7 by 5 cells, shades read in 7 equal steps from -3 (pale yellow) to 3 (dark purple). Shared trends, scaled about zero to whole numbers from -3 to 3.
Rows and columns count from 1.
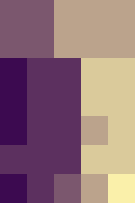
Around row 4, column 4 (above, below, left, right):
-2 -1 2 -2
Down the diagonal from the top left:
1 1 2 -2 -2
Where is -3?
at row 7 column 5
